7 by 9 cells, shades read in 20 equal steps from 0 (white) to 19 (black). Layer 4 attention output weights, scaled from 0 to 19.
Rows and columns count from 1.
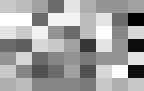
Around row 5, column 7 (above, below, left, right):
2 3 10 8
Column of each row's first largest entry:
4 9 5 9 3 9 6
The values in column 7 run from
0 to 8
